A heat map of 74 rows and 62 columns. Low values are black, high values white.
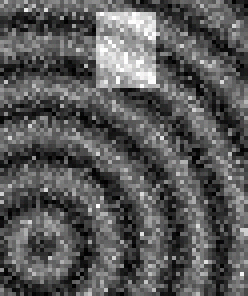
Ninth with the highest average: top middle. Odd patch: higher, in the top middle. Odd rows or columns: none. Rings: centred on the bottom left.
